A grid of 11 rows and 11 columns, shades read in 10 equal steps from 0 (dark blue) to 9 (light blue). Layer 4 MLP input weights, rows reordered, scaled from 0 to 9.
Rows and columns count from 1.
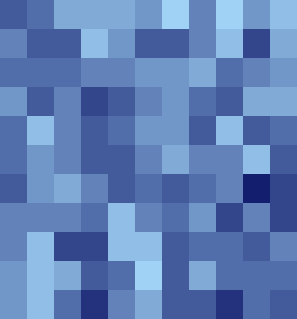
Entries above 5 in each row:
8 4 4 4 4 3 2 2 3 5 3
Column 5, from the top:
7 6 5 3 4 3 3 8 8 4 5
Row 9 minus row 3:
1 4 -2 -3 3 2 -3 -3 0 -2 -1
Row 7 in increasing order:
0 2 3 3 3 4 4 5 5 6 7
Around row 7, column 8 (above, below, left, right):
5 6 3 5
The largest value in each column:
6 8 7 8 8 9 9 7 9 8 8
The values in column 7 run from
3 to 9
